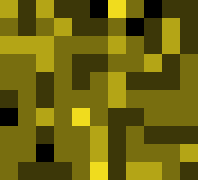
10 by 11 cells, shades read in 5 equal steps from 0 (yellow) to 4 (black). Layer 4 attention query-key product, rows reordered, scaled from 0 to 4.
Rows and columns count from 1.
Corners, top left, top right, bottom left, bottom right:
1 3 2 3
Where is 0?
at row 1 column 7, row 7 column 5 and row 10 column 6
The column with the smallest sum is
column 7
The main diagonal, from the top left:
1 3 1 2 3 2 3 2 2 2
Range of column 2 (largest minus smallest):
2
